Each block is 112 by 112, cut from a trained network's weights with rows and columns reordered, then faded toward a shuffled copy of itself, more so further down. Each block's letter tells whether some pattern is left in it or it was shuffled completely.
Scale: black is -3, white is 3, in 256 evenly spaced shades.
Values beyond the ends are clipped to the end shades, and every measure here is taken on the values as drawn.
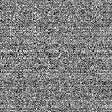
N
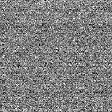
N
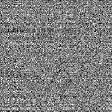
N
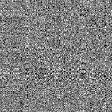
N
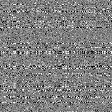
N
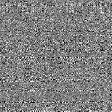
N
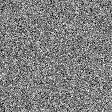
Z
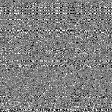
N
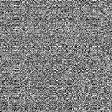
N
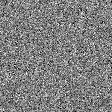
Z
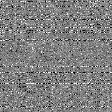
N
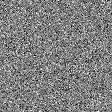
Z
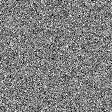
Z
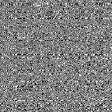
N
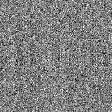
N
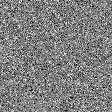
Z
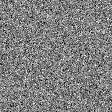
Z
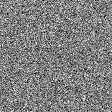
Z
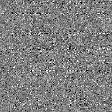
N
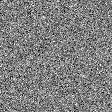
Z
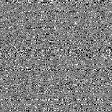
N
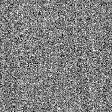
N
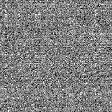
N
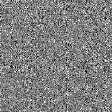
N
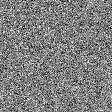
Z
